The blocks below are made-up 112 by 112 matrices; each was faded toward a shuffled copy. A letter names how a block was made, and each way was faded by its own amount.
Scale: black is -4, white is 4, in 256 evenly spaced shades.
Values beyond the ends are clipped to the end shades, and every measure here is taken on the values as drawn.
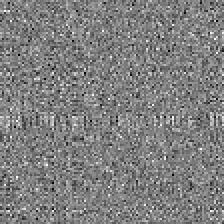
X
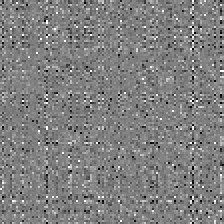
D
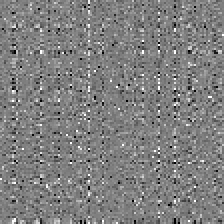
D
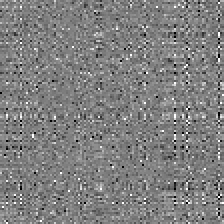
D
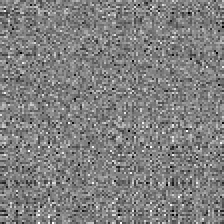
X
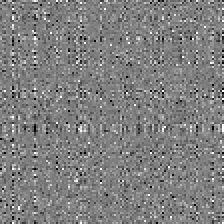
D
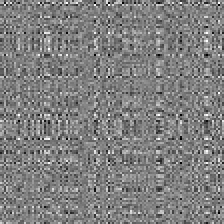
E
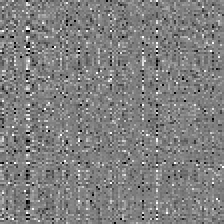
D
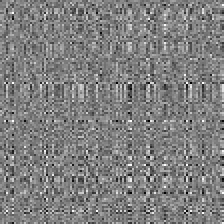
E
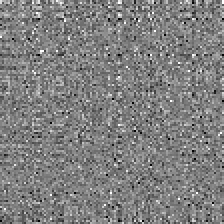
X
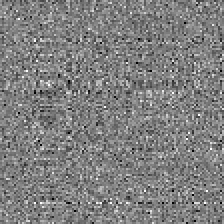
X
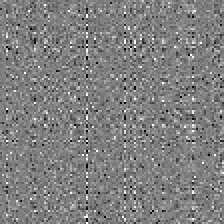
D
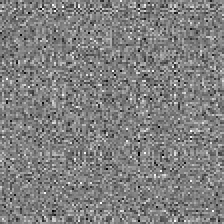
X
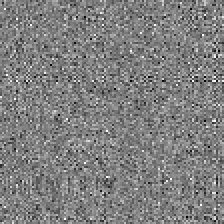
X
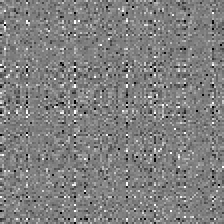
D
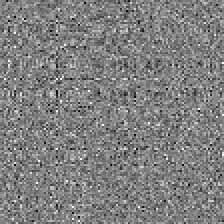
X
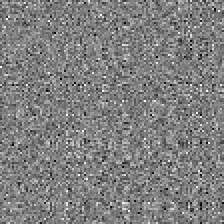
X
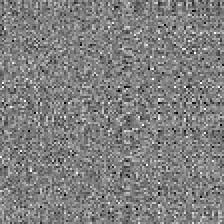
X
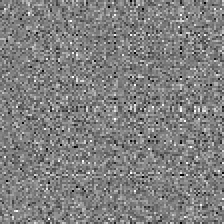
X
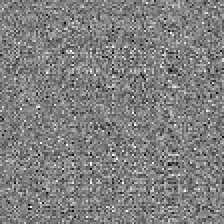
X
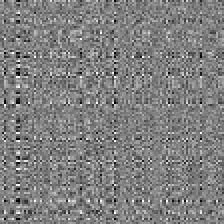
E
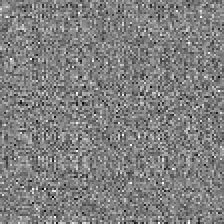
X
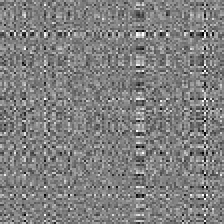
E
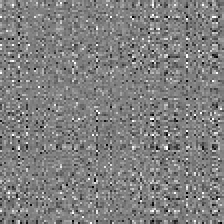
D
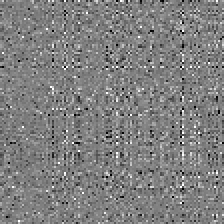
D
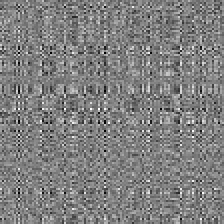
E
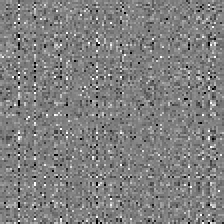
D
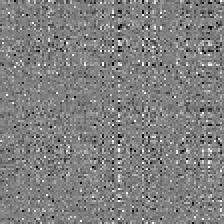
D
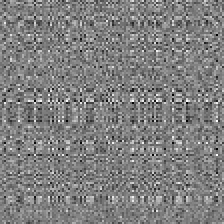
E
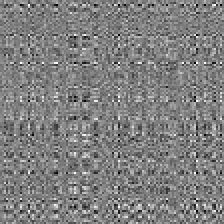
E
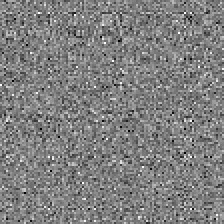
X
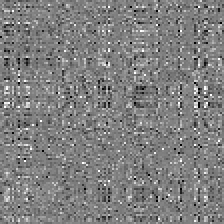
D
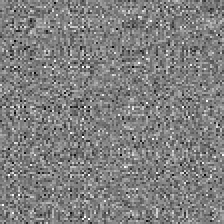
X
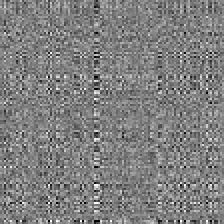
E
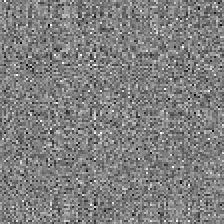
X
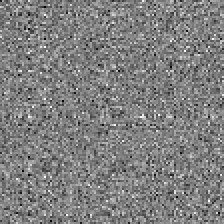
X
